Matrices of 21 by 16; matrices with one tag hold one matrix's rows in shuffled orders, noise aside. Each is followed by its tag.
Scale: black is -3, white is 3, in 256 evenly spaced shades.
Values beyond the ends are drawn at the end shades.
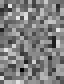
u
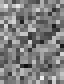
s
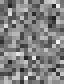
u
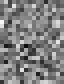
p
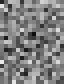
p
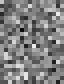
u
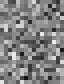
s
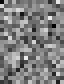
u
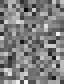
u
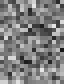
s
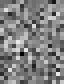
u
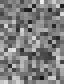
s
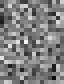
u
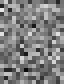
p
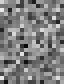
p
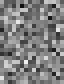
u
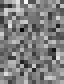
u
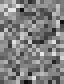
s
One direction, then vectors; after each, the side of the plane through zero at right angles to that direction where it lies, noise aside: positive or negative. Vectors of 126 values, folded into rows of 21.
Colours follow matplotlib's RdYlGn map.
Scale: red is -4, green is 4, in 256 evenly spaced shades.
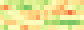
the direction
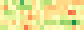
positive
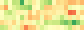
positive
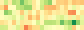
positive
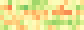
positive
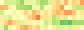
positive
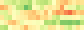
positive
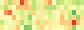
negative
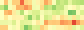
negative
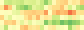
positive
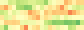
positive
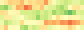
negative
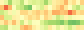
positive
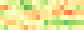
positive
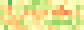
positive
